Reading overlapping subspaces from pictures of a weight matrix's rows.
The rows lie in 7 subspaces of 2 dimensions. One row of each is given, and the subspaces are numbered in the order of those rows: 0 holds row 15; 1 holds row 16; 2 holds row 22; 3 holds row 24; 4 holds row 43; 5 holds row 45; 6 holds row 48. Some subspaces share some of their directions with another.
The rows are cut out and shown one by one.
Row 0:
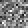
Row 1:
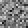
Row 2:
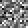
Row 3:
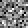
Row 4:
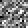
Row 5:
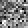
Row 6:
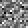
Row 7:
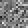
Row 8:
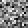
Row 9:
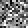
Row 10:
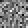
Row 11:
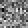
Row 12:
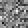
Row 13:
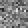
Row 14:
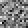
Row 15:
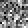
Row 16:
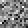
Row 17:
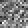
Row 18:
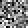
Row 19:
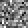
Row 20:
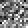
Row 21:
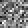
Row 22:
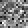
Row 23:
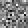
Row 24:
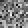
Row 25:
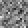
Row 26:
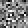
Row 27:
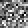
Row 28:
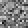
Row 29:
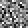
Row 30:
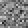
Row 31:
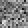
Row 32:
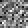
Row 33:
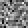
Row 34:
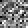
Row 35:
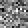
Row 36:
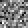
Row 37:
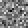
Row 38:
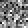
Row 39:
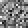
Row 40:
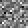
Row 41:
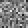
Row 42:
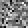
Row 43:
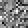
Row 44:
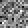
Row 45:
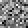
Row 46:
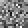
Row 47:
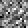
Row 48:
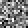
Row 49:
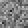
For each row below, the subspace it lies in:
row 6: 3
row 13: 4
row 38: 0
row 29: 3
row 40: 3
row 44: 6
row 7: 4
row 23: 6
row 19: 5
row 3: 1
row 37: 1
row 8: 1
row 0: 6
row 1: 5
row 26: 6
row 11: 4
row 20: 1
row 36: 5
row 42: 5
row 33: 5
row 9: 5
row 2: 3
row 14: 1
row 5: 2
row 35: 4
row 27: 6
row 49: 0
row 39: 3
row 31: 2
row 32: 2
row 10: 2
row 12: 4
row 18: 6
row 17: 1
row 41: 2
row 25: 0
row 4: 0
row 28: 2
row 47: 0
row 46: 3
